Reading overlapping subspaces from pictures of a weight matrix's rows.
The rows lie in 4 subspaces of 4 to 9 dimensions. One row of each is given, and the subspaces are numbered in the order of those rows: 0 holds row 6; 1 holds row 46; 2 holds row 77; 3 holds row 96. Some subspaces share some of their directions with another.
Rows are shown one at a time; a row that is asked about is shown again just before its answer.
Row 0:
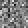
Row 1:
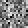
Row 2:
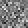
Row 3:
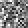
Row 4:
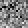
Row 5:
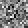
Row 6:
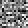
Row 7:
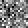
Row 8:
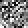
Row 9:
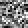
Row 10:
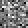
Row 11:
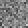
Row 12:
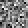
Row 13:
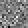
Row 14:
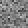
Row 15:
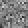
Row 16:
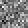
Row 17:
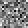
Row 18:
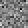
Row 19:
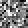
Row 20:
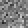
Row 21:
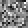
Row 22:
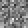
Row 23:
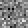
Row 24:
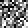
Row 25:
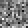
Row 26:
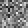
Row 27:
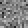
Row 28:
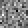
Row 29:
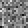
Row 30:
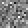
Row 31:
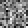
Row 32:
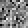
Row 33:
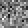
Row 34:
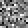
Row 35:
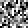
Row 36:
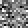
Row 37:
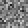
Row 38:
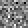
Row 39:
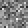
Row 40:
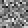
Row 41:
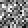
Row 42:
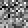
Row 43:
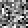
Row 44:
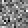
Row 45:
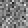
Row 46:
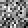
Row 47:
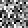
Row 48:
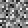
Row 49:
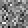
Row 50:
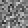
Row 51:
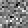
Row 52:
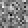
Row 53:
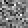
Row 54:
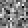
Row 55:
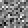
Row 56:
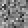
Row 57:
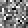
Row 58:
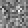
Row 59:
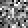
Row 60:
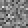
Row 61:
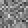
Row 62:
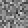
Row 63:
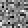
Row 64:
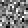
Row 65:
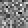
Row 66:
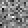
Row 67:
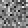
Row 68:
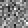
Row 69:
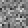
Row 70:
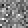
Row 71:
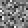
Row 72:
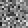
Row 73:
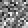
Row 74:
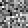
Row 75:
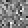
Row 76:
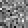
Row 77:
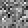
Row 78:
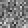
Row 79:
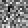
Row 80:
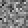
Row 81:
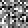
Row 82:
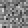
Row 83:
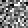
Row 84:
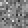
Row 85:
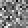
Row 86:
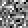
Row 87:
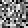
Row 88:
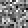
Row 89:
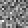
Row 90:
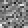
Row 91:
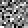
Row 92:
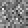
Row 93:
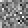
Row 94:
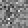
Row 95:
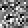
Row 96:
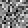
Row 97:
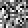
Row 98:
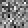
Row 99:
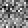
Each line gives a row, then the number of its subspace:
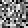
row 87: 0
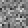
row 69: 0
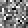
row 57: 0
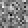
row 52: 3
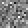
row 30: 2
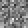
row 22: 3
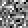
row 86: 3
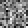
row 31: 0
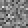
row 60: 0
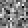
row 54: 0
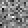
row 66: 0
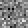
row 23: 0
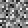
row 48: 0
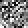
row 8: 2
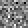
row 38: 3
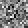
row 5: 2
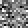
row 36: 0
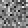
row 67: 0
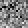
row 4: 2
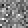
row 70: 0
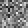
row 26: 1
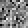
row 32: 0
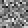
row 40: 2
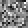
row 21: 3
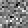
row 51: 0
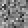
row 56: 3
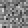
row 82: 0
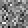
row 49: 3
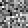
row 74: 2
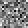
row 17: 0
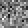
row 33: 2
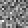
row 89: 0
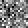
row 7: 2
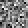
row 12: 0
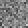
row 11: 3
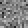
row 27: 2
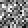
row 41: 1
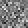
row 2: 3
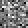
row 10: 0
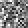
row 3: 0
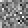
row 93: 1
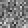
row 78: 1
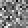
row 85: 0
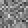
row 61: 1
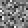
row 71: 2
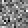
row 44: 2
